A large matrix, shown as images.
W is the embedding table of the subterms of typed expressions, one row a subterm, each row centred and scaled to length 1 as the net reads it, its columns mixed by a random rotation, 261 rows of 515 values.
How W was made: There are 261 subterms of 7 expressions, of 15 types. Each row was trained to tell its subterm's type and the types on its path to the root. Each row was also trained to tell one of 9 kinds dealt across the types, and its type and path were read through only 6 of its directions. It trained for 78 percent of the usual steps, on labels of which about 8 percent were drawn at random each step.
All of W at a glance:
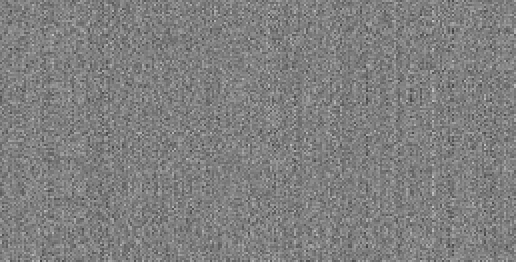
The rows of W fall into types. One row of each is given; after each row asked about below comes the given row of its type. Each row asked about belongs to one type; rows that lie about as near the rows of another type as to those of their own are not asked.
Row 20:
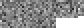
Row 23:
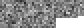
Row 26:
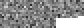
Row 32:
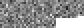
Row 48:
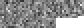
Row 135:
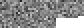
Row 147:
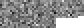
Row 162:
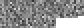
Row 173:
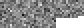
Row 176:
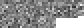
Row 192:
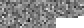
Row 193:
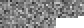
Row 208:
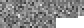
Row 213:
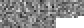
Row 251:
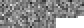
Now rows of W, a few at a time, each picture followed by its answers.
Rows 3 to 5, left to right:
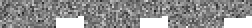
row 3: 20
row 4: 251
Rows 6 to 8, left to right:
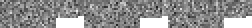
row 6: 135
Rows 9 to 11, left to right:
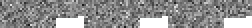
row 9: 23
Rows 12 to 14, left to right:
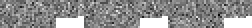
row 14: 192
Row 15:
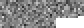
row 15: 192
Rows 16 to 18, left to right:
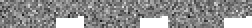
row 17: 173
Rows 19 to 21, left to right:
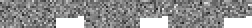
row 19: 208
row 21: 176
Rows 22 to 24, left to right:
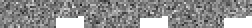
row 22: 147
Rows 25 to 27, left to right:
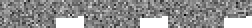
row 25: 147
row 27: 48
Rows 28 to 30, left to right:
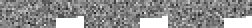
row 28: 173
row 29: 251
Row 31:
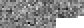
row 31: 173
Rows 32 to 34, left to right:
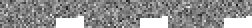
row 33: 208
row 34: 147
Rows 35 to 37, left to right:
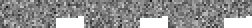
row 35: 147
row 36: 162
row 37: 213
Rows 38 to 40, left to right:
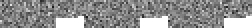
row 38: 213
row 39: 26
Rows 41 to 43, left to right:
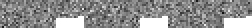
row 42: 147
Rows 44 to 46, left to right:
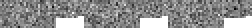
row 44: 213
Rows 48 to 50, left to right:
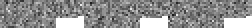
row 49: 162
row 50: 20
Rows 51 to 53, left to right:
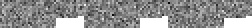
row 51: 162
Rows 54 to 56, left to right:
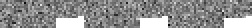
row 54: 23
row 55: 20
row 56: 251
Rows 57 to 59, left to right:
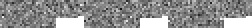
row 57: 48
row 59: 20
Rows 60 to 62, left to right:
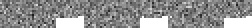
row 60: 192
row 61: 48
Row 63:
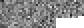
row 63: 213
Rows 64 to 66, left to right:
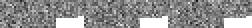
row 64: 23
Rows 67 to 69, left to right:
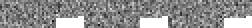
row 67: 147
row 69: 147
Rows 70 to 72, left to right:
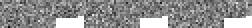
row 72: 251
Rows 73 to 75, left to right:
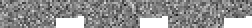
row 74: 192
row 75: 173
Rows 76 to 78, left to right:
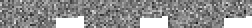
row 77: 48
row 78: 173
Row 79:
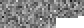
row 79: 173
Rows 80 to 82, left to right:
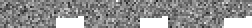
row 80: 147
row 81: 251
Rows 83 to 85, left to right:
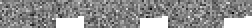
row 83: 20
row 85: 32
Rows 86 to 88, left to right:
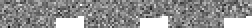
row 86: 176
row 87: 32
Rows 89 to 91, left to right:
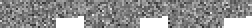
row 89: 20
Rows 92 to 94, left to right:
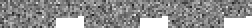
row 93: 23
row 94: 193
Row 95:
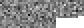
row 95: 251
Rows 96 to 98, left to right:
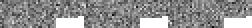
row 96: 192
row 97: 213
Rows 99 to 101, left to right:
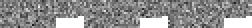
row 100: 193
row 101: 193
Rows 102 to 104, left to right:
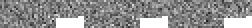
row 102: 147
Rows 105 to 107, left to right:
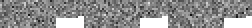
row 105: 213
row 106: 23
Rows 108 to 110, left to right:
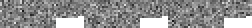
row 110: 176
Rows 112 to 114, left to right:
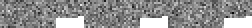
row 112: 48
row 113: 135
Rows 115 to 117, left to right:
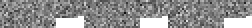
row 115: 32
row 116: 20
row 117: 26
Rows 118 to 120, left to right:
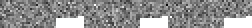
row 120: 48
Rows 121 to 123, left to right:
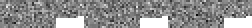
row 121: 32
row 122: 135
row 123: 20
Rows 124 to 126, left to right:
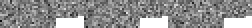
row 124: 23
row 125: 176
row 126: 32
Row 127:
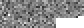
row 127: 192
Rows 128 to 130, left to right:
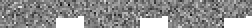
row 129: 26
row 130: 208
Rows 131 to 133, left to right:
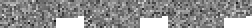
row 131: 251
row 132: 176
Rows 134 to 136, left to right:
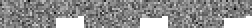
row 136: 173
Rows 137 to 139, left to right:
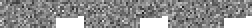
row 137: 193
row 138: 173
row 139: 23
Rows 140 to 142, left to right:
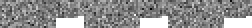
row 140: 251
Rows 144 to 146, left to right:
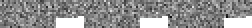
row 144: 213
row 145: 213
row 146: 26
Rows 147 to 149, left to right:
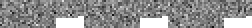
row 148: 251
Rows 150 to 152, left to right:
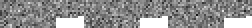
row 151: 162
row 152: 251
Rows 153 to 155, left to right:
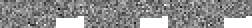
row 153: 176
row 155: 213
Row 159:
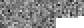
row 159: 213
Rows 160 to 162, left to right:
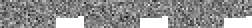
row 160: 192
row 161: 251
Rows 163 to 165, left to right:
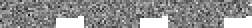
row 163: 135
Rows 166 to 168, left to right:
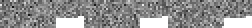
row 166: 213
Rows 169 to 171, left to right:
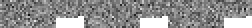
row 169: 192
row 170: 192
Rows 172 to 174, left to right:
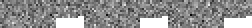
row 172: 192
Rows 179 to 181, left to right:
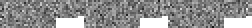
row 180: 162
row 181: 20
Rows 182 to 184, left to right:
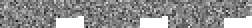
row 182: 173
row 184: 176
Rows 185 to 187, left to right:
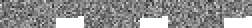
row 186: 162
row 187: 213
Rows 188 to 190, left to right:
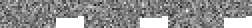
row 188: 173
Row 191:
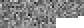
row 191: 213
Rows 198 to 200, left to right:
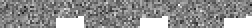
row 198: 147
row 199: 135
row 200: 23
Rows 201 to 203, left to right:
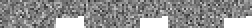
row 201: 193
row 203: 192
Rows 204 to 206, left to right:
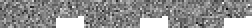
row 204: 147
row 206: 176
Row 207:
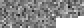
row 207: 48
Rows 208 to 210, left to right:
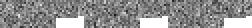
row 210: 162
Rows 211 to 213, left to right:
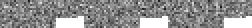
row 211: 176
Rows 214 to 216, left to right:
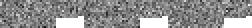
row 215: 20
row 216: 176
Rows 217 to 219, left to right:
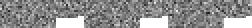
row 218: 135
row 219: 48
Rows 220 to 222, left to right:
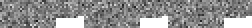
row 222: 193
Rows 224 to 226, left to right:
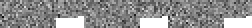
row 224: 26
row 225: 192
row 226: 20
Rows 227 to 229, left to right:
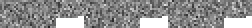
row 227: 147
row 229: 135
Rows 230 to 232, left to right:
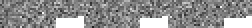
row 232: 135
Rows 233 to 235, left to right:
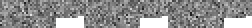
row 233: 23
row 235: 23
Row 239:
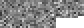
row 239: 176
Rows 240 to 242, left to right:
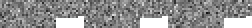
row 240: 26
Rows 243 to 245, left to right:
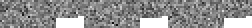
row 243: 23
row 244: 173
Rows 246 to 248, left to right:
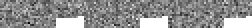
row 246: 173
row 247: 192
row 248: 48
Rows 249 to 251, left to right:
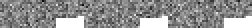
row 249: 208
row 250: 32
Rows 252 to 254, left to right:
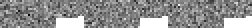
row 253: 176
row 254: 251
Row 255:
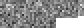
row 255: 173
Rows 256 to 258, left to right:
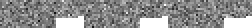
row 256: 147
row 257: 176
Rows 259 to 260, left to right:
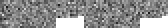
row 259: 251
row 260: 23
